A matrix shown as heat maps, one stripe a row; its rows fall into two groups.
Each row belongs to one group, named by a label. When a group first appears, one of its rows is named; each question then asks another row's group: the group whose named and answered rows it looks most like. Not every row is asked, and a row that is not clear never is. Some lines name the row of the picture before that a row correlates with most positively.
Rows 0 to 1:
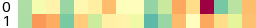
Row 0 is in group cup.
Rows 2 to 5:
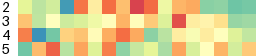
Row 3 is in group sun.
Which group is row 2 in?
sun
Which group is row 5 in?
cup
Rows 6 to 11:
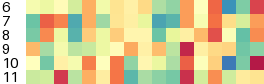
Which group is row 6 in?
cup
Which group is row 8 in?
cup
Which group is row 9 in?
sun
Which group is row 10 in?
cup
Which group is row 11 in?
cup
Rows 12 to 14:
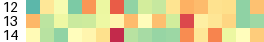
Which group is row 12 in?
cup
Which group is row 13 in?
sun
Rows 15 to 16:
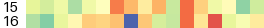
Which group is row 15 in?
sun
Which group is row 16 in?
cup
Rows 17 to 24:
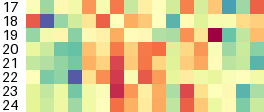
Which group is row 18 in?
sun
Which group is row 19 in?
cup
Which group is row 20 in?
sun
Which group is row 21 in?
sun
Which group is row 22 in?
sun
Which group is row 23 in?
sun
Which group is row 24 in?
sun
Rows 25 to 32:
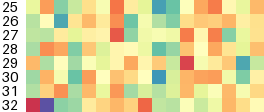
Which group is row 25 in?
cup
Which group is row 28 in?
cup
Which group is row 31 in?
cup
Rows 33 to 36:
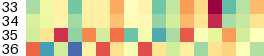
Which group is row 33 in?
cup
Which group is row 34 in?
cup
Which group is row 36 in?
sun
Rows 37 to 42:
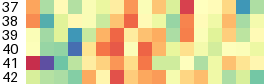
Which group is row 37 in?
sun
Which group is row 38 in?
sun
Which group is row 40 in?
sun
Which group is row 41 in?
sun
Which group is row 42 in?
sun
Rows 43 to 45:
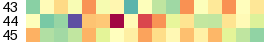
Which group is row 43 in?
cup
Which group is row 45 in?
sun
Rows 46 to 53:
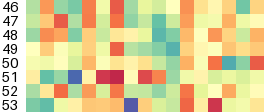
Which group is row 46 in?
cup
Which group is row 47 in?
cup
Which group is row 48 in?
cup
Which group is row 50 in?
cup
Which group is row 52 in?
cup
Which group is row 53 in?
cup
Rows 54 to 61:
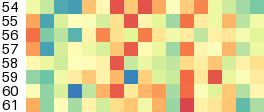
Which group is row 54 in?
sun
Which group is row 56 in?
sun
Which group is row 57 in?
sun
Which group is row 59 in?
cup
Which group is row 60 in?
sun
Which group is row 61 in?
sun
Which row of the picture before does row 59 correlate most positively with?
53
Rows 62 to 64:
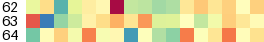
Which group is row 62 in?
cup
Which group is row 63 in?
sun
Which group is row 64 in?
cup
